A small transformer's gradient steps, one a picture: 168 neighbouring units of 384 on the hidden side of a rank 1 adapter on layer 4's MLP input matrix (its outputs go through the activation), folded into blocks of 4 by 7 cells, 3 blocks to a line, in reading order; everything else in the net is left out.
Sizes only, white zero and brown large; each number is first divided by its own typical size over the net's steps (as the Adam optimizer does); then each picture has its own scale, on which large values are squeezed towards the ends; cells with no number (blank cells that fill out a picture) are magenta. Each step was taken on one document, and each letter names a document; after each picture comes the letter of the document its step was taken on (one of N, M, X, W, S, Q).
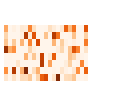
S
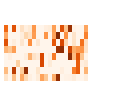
S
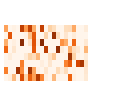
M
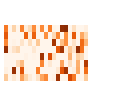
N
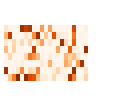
M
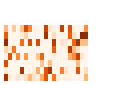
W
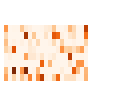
S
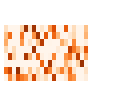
M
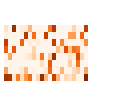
N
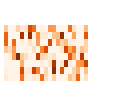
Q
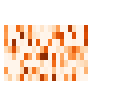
Q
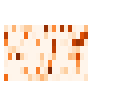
W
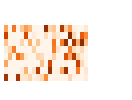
W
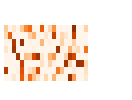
M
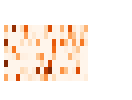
W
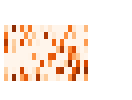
N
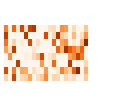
N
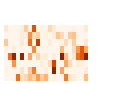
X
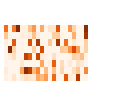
Q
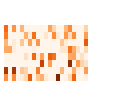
S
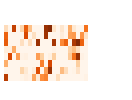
W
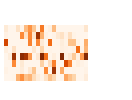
X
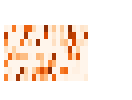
W
